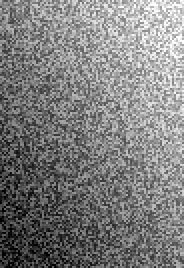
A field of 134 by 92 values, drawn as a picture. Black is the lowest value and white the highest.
Stripes: none. Slope: up to the top right. Odd rows or columns: none. Mirror symmetry: none.
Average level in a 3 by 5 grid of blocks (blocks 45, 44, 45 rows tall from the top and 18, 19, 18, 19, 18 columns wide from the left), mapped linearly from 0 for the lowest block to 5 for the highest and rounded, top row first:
23445 | 12234 | 01123
